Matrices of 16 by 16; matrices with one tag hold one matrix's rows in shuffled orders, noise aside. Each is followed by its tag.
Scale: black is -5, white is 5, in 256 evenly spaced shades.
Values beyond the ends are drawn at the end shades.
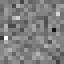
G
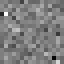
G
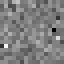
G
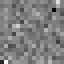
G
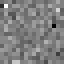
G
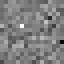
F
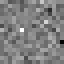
F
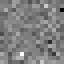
F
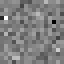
G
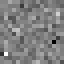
G
